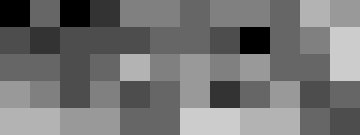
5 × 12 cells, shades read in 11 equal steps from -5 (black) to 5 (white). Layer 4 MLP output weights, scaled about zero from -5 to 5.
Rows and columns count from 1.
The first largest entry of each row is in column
11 12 12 1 7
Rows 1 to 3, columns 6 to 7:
0 -1 / -1 -1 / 0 1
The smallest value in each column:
-5 -3 -5 -3 -2 -1 -1 -3 -5 -1 -2 -2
